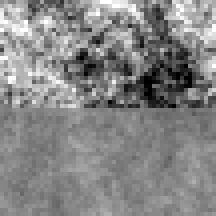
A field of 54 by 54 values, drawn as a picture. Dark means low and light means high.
The field is mottled with small blotches. The middle right is the ninth with the lowest average. A horizontal seam about 50% of the way down splits the table, and the bottom part is calmer. The halves do not mirror each other.
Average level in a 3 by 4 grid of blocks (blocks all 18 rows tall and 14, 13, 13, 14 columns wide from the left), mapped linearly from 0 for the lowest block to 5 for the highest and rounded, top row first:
5 2 2 3 | 3 2 0 0 | 2 3 2 3
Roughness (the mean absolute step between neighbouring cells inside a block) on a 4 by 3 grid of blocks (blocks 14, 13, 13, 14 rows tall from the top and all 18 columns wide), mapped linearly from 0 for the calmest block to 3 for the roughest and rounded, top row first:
3 3 3 | 3 3 3 | 0 0 0 | 0 0 0
